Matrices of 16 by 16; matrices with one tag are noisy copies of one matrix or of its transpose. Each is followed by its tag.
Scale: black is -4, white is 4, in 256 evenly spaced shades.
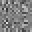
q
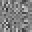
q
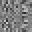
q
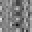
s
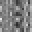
s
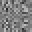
q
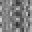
s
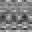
s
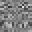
q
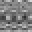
s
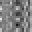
s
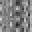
s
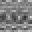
s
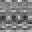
s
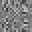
q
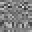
q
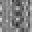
s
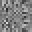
q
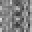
s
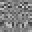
q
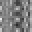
s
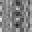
s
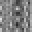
s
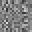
q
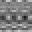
s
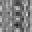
s
